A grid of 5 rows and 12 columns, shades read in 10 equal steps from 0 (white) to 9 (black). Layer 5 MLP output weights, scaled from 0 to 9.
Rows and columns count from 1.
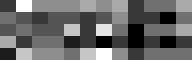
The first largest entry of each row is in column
1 11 9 7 1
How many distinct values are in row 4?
5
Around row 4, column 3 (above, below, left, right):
6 4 7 5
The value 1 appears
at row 3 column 7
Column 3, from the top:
4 7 6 5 4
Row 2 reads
5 6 7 6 6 7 6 4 7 7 9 5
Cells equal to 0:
2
